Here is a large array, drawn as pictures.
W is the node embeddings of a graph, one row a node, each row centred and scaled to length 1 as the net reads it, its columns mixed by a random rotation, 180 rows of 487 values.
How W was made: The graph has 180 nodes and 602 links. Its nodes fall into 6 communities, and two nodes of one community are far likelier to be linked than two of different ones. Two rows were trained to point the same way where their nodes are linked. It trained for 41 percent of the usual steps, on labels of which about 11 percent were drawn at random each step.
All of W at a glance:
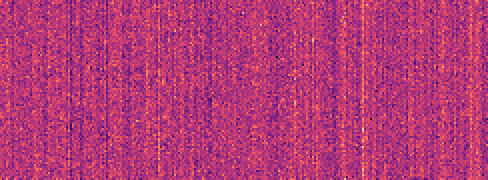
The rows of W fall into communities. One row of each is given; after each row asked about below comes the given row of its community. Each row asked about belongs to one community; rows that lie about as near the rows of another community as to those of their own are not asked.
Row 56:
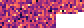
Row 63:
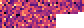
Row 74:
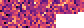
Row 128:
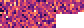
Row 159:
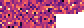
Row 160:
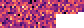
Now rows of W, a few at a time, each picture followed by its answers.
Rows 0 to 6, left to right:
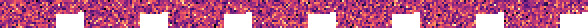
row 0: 74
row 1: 128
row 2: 160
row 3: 128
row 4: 74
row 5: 74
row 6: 56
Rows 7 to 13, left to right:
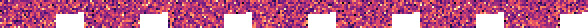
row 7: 128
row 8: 74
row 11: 63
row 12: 159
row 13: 56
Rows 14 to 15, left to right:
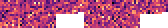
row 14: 63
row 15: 160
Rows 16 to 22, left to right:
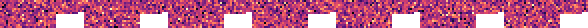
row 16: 74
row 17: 128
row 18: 160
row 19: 63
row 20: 128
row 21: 159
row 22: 159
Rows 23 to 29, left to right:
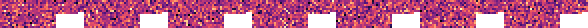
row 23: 74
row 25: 159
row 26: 128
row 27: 56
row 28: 128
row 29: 160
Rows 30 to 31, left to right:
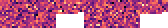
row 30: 56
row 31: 74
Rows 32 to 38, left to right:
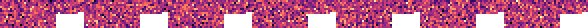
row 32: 159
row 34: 128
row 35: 159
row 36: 128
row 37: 159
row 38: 160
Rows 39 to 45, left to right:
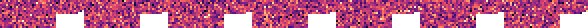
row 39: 159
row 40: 160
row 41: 160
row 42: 159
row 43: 56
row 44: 56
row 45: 159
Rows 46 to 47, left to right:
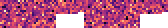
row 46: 74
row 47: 160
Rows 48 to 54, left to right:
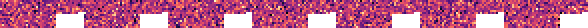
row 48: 160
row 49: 63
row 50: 56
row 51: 160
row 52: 74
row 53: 128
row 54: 56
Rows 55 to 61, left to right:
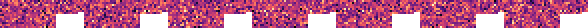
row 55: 160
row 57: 74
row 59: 159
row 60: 74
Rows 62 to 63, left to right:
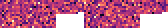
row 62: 63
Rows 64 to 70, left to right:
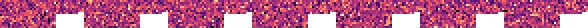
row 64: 128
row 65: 159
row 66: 56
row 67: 56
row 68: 56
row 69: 160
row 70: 159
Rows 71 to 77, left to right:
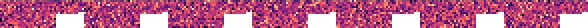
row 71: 56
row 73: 159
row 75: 74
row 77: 160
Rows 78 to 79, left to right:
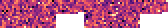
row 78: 63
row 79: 63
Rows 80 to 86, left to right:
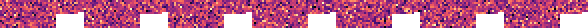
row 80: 56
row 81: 63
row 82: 159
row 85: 74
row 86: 56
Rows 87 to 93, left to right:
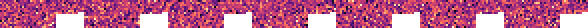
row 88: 128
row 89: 74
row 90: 56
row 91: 160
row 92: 160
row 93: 74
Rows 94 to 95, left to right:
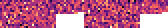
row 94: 160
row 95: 160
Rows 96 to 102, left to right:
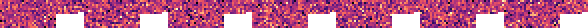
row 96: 56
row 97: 74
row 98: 159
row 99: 74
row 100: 159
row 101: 63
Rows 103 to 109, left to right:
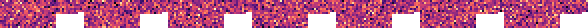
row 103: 160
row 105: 159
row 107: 128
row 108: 56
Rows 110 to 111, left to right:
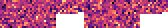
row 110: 56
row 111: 128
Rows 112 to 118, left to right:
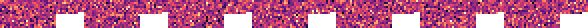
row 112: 128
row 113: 159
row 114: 63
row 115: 56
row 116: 128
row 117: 128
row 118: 128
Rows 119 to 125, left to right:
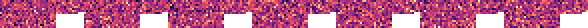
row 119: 128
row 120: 63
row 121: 74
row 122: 160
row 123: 159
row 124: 128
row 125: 159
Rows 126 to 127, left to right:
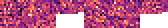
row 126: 159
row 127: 159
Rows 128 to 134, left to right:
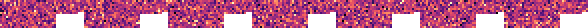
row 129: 63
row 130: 128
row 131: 160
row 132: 56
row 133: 159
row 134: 128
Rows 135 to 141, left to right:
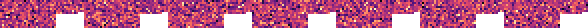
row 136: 159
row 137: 74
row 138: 56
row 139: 159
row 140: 74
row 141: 63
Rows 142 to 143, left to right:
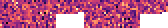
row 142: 160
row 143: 159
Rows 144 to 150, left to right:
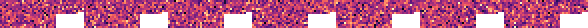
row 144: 160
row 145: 160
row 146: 128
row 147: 63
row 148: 74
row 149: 63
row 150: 160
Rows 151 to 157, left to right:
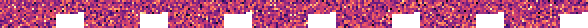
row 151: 56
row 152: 128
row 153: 159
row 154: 74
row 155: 56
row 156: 63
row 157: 160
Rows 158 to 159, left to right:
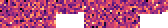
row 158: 128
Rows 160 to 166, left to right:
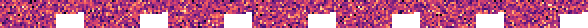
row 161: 56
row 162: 74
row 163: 56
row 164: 160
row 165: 74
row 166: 160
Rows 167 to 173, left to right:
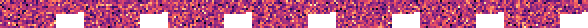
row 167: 74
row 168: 74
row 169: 128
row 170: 74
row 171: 56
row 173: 74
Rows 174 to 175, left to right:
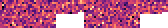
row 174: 74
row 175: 56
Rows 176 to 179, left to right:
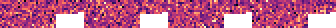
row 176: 74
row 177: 160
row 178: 56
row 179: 56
